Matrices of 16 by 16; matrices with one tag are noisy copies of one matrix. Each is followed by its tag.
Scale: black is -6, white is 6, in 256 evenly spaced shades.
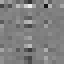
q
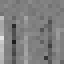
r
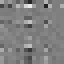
q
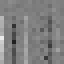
r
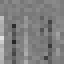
r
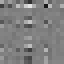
q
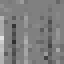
r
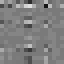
q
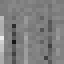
r
